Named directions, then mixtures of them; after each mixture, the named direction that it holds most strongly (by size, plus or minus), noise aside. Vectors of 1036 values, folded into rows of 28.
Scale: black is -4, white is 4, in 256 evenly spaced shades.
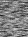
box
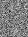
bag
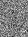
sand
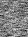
box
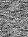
box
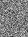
sand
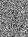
sand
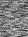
box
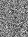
sand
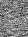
box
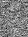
bag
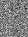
bag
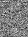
bag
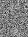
bag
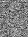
bag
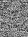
sand
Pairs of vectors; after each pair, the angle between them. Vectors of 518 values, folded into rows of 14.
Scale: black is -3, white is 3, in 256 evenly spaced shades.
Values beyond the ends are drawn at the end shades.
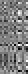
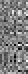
nearly parallel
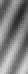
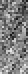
partly aligned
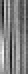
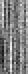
nearly opposite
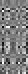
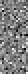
partly opposed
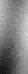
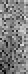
partly aligned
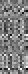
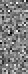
orthogonal
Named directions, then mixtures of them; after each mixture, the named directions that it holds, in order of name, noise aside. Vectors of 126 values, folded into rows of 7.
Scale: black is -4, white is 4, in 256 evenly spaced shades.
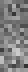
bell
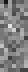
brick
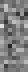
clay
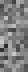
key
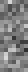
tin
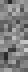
tin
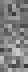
bell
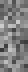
key, tin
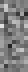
clay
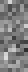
tin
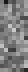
brick, tin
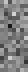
bell, brick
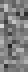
clay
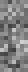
key, tin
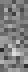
bell, key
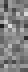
brick, clay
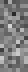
bell, brick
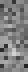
bell, key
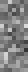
clay, tin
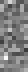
key, tin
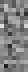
clay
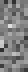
brick, key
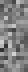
key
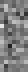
clay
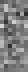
clay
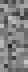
brick, clay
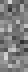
tin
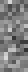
tin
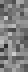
key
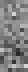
bell
